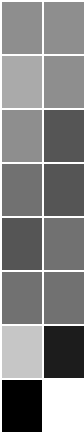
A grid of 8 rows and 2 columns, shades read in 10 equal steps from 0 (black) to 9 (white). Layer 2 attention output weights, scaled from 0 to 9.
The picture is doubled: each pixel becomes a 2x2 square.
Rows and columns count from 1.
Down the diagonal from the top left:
5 5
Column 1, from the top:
5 6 5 4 3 4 7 0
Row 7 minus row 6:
3 -3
